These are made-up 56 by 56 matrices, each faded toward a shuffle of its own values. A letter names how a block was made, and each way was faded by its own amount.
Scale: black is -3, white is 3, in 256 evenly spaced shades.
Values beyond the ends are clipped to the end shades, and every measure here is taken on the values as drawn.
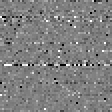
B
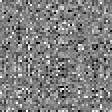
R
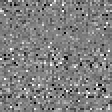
B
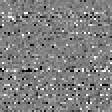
B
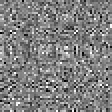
R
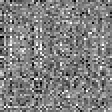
R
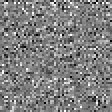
R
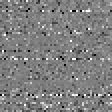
B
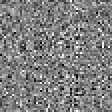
R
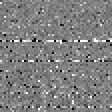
B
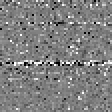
B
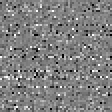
B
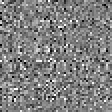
R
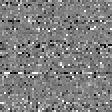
B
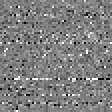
B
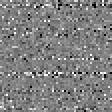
B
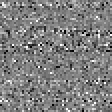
B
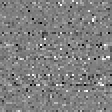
B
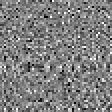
R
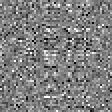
R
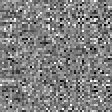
R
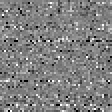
B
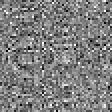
R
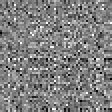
R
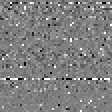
B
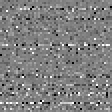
B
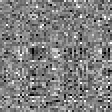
R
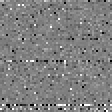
B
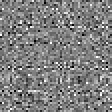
R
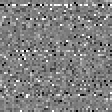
B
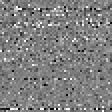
B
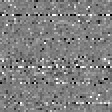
B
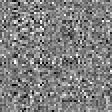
R
